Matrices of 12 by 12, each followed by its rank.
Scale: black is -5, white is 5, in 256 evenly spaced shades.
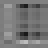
one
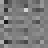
two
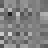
two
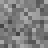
full rank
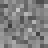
full rank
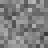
full rank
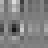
one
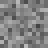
full rank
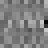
two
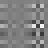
one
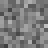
full rank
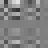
one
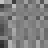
two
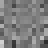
two
